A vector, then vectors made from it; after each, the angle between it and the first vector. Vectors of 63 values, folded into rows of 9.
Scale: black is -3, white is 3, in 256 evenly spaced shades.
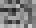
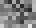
partly aligned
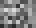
nearly opposite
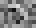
partly aligned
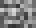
nearly opposite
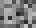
partly opposed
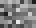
partly opposed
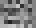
nearly parallel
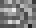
nearly opposite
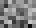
partly opposed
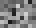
partly aligned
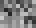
partly aligned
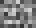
nearly opposite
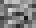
partly opposed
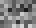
partly aligned
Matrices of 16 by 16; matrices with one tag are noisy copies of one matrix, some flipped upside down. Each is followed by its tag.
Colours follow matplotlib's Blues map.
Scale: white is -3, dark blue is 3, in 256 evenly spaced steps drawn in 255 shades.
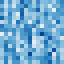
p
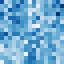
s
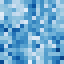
s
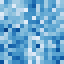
s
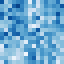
s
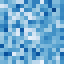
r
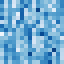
p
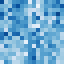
s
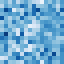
r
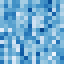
p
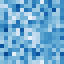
r
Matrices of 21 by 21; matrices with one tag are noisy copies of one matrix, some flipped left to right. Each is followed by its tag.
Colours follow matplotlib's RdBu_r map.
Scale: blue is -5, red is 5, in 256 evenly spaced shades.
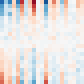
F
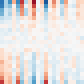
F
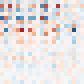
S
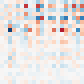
S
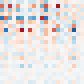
S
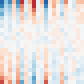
F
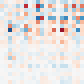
S
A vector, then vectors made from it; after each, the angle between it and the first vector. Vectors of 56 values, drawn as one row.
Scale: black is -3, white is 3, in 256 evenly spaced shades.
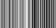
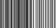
nearly opposite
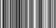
partly opposed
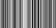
partly aligned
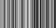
partly aligned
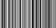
partly aligned
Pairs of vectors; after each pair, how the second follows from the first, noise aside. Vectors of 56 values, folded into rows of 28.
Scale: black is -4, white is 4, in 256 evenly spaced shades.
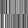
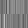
shrunk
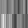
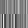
sign-scrambled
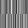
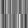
shuffled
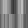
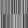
shuffled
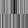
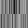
sign-scrambled
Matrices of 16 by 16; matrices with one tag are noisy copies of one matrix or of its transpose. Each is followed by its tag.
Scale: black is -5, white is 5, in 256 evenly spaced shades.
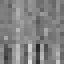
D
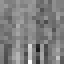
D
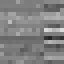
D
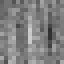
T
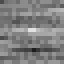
T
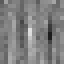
T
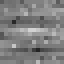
T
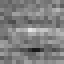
T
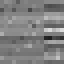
D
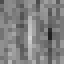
T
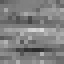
T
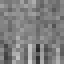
D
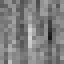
T
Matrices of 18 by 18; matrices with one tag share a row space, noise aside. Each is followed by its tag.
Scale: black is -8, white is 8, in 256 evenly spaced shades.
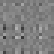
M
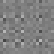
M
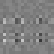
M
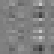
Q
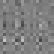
M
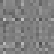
M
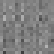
M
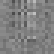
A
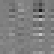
Q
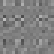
M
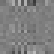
A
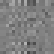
A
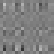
M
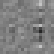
Q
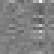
Q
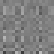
M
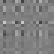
M
